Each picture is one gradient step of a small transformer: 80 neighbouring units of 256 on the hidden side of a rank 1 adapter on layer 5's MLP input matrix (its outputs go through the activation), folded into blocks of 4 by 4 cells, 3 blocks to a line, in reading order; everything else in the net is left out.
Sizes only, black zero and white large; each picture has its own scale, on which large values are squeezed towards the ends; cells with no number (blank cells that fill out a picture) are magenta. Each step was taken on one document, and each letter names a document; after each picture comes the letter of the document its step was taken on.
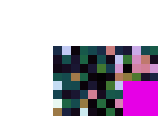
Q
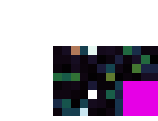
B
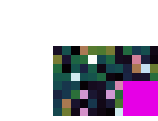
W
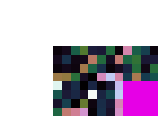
B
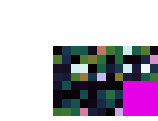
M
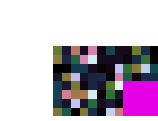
W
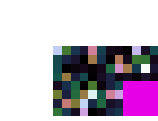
Q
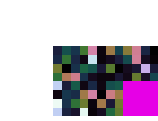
Q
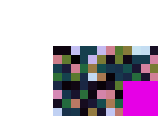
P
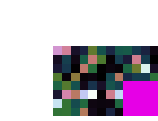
Q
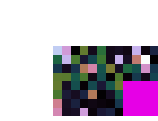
Q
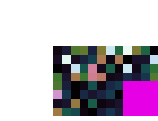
M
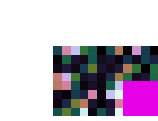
B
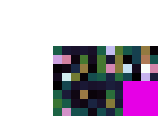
M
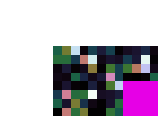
W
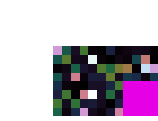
W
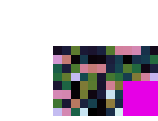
P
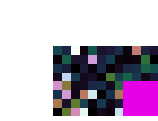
B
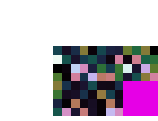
M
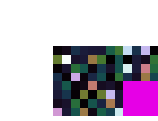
M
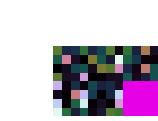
Q
